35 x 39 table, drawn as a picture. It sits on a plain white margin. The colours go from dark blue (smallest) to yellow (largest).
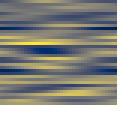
The histogram is bell-shaped. The grain runs across in streaks. Overall the values sit about 50% of the way up the scale.
